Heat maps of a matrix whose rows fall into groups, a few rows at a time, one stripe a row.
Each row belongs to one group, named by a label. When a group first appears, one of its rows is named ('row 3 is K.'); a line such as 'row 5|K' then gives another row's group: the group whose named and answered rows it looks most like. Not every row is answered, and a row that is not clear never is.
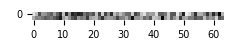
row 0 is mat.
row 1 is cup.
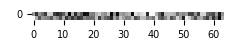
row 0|cup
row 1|mat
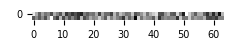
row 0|mat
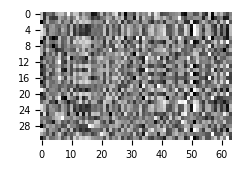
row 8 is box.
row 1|box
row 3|mat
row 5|mat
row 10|box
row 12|cup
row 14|cup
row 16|box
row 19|mat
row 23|mat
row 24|mat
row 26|box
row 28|cup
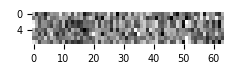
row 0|box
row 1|box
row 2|mat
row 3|mat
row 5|cup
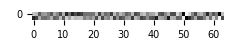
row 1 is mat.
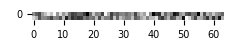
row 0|box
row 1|mat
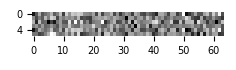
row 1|box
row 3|cup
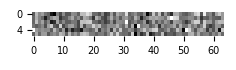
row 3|cup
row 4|mat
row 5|cup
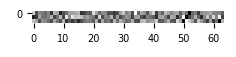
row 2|mat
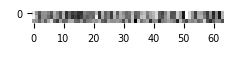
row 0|mat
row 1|mat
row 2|cup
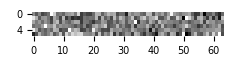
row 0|box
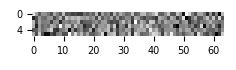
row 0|mat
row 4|cup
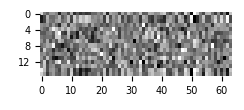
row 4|box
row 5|cup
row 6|cup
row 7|box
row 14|mat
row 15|mat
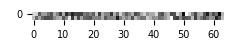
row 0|mat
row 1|box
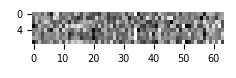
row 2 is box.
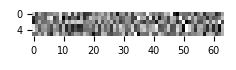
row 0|box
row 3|mat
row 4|mat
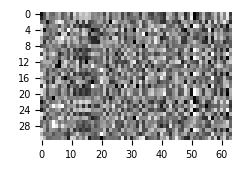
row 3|mat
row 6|box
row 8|cup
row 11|mat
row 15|mat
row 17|cup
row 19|mat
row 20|mat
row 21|box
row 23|box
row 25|mat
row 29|mat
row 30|cup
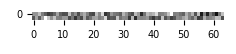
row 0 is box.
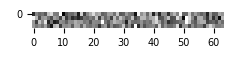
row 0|cup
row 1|mat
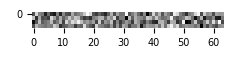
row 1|box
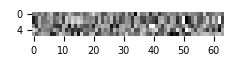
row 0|cup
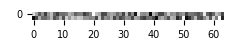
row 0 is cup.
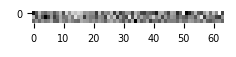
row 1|box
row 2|cup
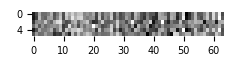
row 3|cup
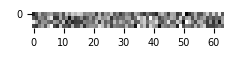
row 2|mat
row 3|cup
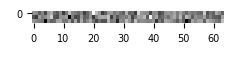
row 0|cup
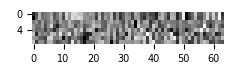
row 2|cup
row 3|cup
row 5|box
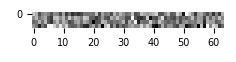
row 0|mat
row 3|box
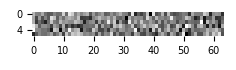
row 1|box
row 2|box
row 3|mat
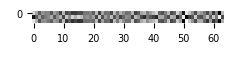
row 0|mat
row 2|mat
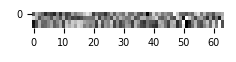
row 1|mat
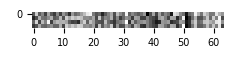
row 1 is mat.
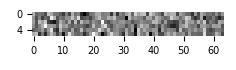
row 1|box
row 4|cup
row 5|cup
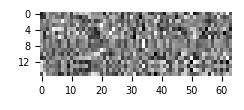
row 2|box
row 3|cup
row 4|box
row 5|box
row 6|box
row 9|cup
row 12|mat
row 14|mat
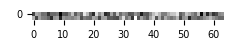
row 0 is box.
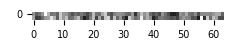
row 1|box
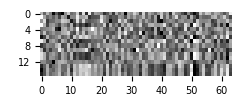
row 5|cup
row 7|mat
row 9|box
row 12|box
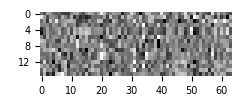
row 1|mat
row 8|cup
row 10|cup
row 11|cup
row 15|box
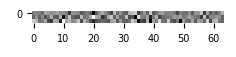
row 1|cup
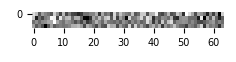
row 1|box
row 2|box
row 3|box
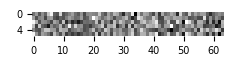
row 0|cup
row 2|mat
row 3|box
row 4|box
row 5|mat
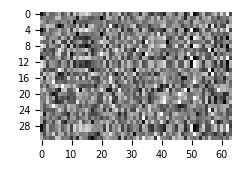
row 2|mat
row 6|mat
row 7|cup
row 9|box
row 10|cup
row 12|mat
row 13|mat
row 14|box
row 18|box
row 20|box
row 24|box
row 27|cup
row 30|box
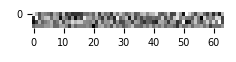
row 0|mat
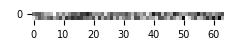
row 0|box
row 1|mat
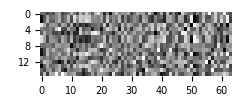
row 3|mat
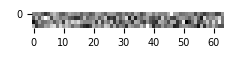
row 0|box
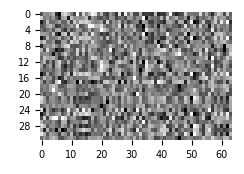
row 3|cup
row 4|cup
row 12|cup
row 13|cup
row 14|cup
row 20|box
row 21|mat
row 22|mat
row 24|box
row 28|mat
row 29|box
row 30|mat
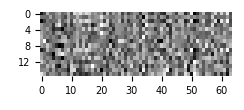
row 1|cup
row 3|cup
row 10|box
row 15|mat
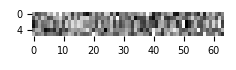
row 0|box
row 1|cup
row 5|cup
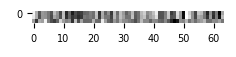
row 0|mat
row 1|mat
